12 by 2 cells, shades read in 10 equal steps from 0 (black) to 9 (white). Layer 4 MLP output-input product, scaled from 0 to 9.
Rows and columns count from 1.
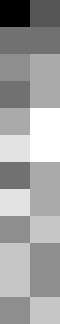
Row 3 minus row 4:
1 0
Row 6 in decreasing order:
9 8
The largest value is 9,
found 2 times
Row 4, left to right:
4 6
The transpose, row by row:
0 4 5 4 6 8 4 8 5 7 7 5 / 3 4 6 6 9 9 6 6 7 5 5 7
